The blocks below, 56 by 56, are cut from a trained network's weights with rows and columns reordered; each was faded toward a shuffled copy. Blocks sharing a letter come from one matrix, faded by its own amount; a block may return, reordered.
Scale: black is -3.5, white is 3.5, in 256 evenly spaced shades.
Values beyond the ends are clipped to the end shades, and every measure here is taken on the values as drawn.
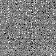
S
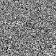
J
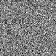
J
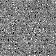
S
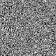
J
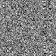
J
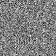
J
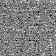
S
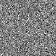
J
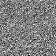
J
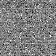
S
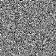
J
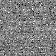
S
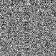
J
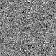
J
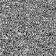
J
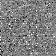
S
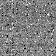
S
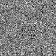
J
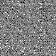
S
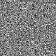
J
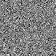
J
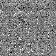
S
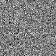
J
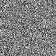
J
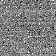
S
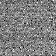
S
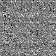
S
